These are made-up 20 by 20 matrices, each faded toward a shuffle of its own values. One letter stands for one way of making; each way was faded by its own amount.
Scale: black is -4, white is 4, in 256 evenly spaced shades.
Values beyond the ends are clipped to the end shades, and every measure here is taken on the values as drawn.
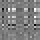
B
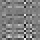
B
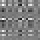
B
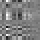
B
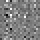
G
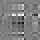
B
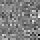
G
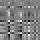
B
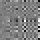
B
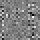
G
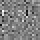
G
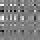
B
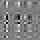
B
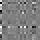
B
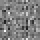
G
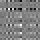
B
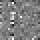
G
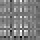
B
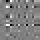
B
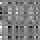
B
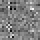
G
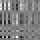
B
